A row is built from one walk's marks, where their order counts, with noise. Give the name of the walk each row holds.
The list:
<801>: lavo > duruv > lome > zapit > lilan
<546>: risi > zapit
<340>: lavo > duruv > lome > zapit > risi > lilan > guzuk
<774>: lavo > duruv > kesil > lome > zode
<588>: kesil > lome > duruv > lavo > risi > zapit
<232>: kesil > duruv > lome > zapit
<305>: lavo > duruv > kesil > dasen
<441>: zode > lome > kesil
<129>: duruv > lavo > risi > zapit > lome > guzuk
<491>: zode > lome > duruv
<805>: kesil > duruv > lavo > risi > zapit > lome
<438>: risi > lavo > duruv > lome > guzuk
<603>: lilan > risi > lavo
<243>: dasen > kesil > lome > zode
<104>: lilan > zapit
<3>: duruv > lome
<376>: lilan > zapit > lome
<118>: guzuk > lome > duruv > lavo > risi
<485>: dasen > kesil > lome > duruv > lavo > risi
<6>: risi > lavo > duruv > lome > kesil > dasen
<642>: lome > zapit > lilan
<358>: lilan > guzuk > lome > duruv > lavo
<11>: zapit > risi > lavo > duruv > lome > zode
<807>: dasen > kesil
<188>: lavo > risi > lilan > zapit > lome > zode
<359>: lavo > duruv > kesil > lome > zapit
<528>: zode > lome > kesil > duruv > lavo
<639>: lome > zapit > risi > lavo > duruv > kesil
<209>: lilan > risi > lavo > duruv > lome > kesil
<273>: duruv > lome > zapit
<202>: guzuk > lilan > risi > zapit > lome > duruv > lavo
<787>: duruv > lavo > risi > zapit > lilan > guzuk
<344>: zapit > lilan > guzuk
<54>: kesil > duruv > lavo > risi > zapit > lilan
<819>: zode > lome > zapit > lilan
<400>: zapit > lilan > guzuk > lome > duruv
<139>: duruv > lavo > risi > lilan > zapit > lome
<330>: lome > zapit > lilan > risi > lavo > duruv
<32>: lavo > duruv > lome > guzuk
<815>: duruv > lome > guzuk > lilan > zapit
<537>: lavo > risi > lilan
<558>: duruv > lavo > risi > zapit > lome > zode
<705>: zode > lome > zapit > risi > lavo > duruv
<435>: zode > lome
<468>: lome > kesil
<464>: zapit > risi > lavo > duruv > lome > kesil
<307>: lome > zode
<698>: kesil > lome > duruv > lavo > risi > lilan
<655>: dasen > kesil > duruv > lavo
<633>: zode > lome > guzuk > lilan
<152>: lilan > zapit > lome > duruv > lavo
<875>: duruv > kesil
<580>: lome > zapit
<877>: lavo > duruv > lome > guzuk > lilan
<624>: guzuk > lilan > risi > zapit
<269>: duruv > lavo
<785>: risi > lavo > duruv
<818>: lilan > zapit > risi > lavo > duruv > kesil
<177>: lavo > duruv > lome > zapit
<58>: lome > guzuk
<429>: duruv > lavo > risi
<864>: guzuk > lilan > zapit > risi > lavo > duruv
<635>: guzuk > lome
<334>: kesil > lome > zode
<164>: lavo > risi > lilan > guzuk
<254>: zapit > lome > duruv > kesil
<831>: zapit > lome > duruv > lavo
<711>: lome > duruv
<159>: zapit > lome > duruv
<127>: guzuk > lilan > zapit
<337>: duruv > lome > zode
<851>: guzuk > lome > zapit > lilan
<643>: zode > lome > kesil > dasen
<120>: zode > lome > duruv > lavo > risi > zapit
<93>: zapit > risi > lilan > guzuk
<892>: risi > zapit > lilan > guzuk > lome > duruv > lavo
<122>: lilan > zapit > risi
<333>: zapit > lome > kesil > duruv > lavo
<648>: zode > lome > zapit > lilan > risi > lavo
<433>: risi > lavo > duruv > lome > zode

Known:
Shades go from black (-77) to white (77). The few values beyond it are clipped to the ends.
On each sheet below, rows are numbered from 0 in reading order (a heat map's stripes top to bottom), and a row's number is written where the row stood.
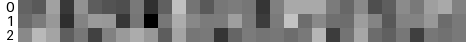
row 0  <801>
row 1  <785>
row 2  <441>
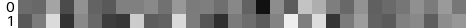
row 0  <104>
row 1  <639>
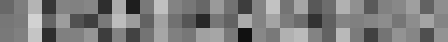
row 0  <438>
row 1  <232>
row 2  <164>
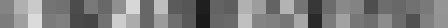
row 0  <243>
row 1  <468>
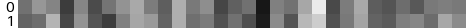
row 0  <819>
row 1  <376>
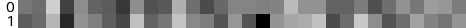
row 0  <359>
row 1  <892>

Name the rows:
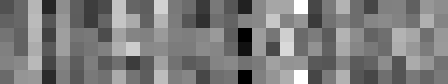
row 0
<330>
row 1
<254>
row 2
<864>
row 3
<127>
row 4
<774>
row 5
<648>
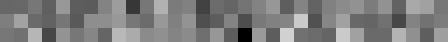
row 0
<3>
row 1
<435>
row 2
<624>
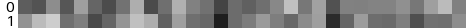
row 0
<273>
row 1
<334>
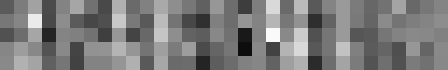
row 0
<546>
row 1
<588>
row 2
<11>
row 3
<633>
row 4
<643>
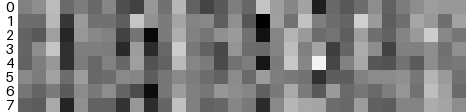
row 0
<655>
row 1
<202>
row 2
<787>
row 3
<6>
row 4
<705>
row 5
<875>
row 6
<269>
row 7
<340>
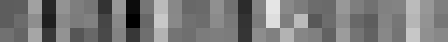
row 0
<129>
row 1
<558>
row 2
<877>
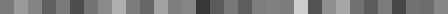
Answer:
<307>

